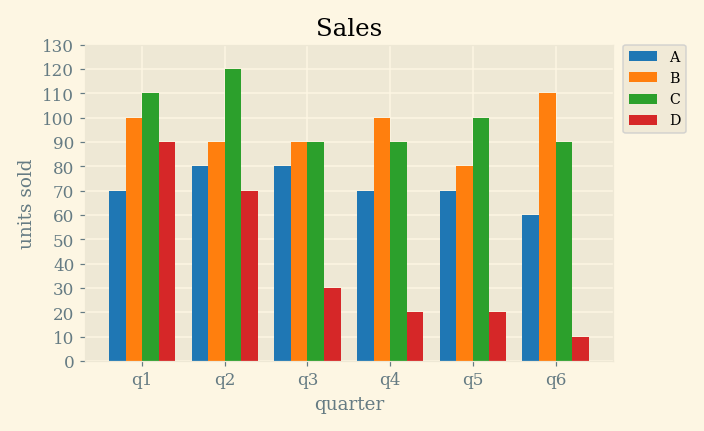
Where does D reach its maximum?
q1
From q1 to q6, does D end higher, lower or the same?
lower
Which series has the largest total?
C
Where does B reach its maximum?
q6
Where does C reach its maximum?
q2
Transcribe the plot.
Title: Sales
x-axis: quarter, ticks q1 q2 q3 q4 q5 q6
y-axis: units sold, ticks 0 10 20 30 40 50 60 70 80 90 100 110 120 130
Legend: A, B, C, D
Values:
A: 70 80 80 70 70 60
B: 100 90 90 100 80 110
C: 110 120 90 90 100 90
D: 90 70 30 20 20 10
